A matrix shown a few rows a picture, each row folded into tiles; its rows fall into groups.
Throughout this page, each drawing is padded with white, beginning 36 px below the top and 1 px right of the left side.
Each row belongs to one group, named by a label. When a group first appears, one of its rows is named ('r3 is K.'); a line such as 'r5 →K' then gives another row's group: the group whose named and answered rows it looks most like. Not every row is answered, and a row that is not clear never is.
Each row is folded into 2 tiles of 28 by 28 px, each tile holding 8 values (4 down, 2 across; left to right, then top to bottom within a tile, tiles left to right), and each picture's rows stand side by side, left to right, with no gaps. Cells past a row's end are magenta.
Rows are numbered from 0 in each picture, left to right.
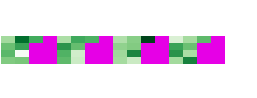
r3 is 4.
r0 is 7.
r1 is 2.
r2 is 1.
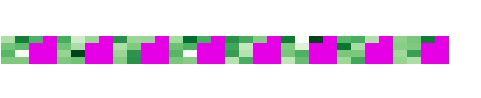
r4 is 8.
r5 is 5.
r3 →7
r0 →7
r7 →1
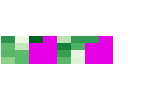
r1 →2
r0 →5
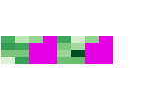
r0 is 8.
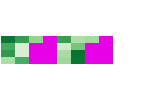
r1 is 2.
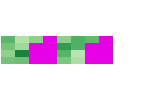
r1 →2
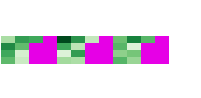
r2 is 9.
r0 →2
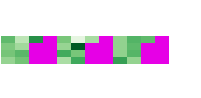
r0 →5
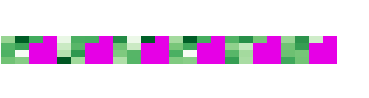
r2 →5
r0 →7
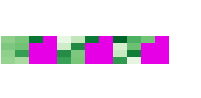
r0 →1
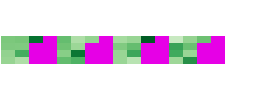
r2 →1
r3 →4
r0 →1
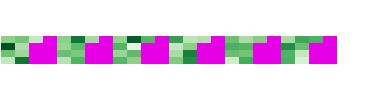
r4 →8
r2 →9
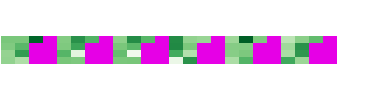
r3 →8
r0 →1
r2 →7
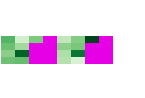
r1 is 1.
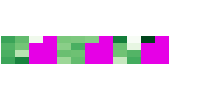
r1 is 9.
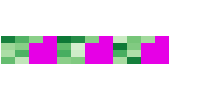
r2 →4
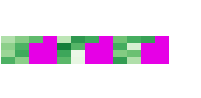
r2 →9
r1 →2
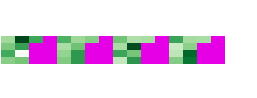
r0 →7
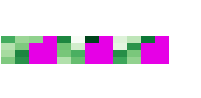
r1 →5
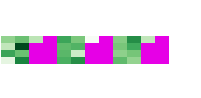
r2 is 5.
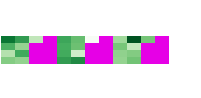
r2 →9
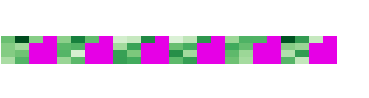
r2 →4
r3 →4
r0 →9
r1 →7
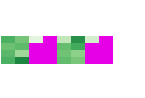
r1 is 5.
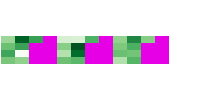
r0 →7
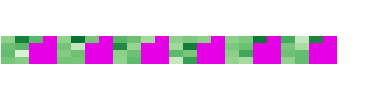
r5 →5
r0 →7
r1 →9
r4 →1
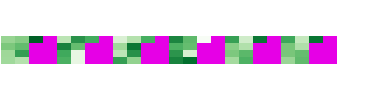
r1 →2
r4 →5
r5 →5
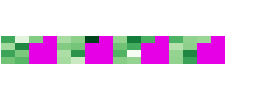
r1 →1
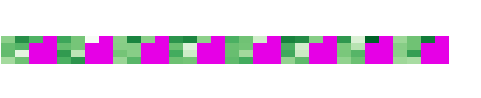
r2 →9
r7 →1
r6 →5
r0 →7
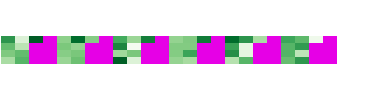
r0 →5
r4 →8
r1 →9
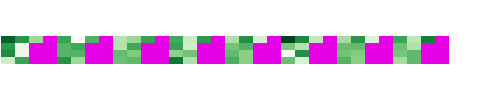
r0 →8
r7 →5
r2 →4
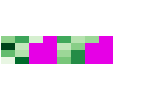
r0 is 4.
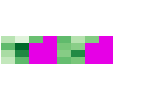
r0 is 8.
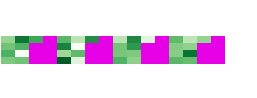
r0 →7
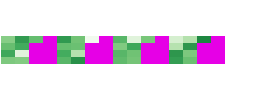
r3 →4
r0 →7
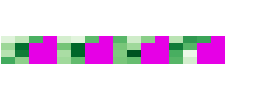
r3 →2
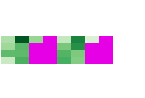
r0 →9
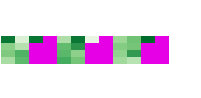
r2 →1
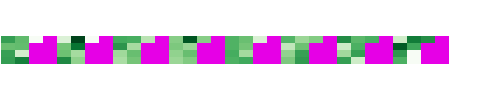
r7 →2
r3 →9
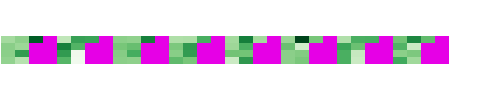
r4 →9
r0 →1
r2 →1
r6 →2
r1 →2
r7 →9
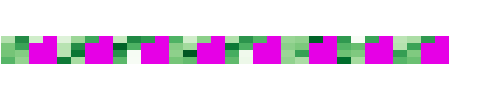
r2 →2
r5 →1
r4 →2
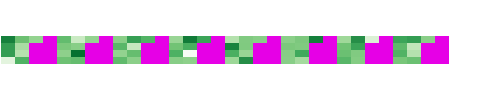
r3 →7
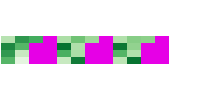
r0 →2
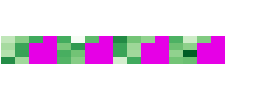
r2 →8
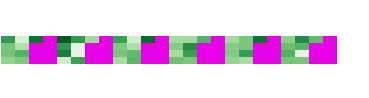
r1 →8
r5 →7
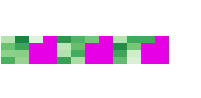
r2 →2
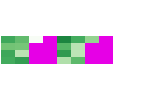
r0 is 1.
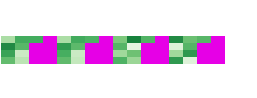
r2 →9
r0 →2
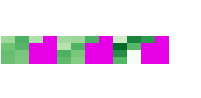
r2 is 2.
